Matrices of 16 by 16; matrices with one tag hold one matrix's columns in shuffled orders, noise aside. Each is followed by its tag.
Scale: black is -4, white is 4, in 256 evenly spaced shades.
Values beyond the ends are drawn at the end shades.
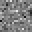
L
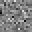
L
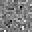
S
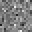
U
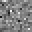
L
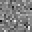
S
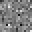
U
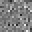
U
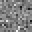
S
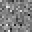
U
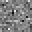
L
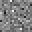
L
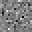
L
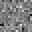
U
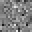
U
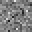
L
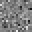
S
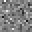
L
